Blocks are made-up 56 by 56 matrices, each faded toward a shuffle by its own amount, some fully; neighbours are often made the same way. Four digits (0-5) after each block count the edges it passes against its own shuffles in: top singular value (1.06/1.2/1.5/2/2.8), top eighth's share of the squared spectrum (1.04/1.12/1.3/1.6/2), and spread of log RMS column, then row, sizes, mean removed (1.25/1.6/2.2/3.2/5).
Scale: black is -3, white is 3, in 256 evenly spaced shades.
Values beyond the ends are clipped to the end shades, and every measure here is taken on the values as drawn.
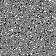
0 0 0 0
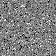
0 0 0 0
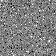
2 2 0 0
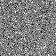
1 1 0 0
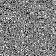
3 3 1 1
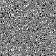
3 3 1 1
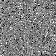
2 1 0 0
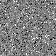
0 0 0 0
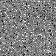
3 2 1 0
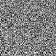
3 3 1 2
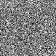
2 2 1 0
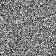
2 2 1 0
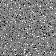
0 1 0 1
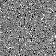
2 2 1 0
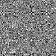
3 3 2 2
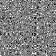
3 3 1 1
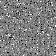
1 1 0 0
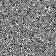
0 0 0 0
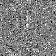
2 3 1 0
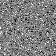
1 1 0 0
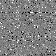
2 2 0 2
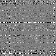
3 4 2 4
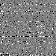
2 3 1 3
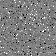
1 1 0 0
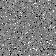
1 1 0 0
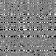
4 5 2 3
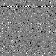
3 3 0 2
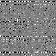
4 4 1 3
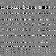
4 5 2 4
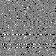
4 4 0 2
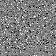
2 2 0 1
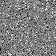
0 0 0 0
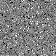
0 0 0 0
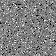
1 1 0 0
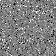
2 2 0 0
